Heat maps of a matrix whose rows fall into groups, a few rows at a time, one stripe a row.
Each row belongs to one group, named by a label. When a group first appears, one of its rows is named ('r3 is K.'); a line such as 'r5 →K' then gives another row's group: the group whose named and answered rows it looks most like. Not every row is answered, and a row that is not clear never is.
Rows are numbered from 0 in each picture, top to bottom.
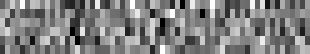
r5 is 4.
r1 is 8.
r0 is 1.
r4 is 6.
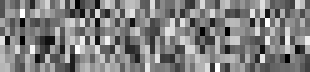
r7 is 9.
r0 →6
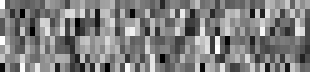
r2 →6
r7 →1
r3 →6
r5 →9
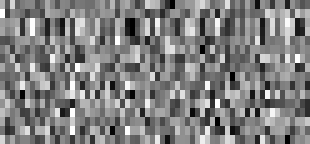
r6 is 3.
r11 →9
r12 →3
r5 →8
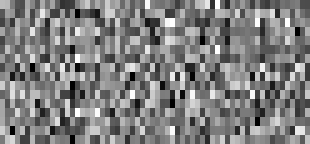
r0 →9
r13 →3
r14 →8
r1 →6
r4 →8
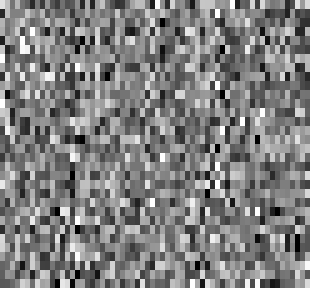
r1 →9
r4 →1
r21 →4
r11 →9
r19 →4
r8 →1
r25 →6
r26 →3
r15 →3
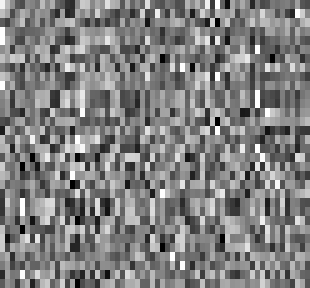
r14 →9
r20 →4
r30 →1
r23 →1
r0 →9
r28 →8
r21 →4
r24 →6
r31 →6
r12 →4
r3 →9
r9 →9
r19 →3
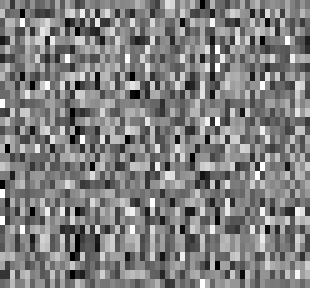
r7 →9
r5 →9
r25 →1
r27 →6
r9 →6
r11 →9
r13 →9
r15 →4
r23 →6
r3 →6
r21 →9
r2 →1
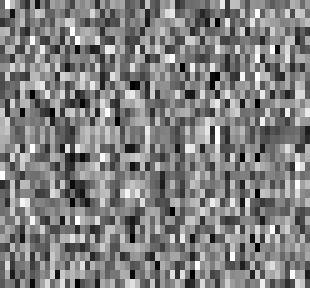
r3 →3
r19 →9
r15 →9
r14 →9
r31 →6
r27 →3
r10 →6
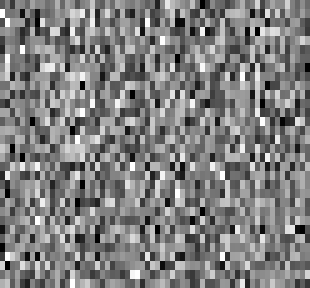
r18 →1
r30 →8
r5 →1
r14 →4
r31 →3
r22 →6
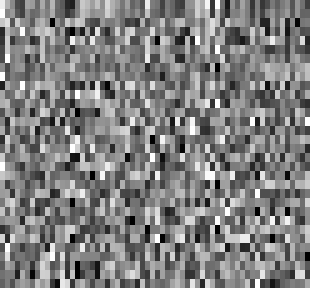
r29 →6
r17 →4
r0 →9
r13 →1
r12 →6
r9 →1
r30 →6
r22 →4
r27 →4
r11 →9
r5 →9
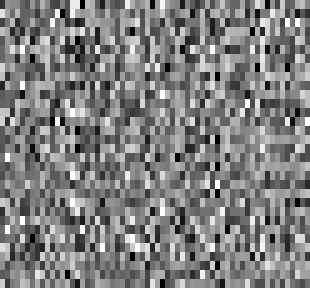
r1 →3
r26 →6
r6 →6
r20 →9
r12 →3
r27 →8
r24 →1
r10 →4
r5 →1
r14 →6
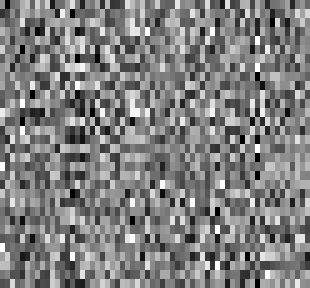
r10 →6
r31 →3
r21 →4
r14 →1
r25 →9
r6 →6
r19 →3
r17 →3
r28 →3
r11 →1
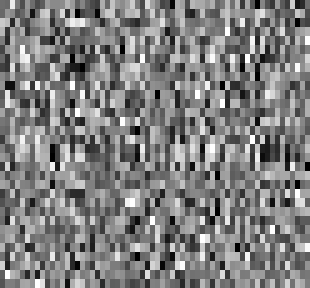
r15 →1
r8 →3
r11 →4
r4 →1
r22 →6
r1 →6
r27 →8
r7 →3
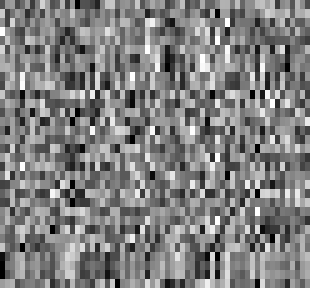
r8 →1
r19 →8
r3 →9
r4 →9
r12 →6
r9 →1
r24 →9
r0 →6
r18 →1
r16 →3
